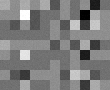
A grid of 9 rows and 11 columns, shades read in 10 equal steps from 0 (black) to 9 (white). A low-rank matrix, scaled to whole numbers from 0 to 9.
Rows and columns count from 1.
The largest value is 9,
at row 2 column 3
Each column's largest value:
6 5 9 5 6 5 5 7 6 7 5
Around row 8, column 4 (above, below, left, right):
4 4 2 5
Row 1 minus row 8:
1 2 4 0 1 -2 2 -3 -1 -2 0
